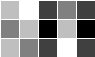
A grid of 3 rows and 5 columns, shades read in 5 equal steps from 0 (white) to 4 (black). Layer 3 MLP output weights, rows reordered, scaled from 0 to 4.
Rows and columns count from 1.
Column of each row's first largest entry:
3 3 3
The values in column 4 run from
0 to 2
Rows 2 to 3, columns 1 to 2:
2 1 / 1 2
